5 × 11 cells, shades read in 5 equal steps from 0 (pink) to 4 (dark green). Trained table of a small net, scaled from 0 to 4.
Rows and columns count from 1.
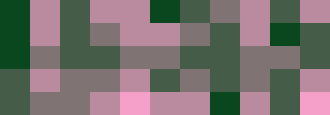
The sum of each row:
24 25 29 23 18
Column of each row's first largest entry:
1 1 1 1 8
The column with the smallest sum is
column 5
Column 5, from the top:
1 1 2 1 0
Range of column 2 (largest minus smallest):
1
